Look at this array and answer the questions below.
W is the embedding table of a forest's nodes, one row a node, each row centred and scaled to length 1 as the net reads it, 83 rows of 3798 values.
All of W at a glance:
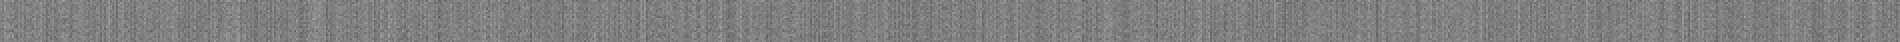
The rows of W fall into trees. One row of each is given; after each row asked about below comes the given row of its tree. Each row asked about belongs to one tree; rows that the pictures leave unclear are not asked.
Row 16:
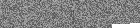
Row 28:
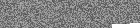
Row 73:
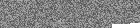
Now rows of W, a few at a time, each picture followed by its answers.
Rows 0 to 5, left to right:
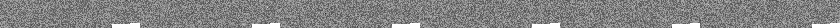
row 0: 73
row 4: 28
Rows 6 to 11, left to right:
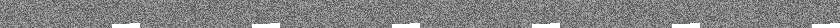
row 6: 28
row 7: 73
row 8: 28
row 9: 73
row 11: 28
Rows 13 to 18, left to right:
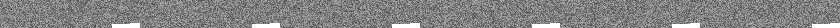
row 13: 73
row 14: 28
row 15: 16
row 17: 73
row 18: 73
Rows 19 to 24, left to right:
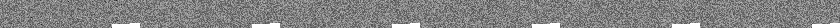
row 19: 16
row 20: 28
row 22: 73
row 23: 73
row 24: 28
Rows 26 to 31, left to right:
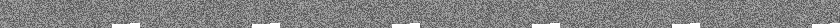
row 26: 73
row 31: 28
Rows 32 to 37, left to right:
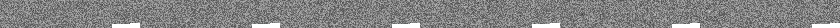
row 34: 73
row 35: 73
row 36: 28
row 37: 28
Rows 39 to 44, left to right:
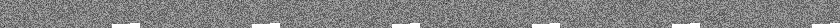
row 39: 73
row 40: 28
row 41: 28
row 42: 16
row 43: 73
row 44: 28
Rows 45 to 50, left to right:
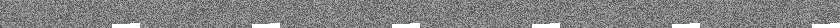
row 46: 73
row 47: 28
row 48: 73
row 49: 28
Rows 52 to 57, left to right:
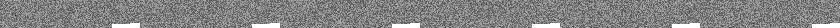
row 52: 73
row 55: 73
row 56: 16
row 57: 28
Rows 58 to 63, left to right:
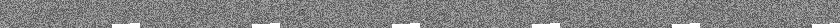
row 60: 28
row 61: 28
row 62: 16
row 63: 16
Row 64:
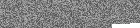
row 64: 16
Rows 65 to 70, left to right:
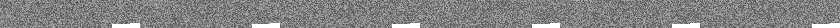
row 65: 73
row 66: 73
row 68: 73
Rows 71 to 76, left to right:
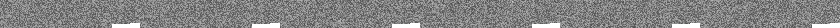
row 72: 73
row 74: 73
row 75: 73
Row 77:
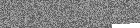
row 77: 16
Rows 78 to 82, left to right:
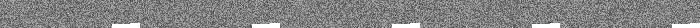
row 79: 16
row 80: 73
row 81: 28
